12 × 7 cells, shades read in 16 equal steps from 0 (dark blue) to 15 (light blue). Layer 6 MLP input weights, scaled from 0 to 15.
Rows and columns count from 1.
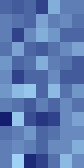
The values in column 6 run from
5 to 13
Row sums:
48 56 54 56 55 43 73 50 43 56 61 56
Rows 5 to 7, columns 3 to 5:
7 12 8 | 6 6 9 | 14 6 13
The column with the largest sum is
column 2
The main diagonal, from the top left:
6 7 9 5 8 5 10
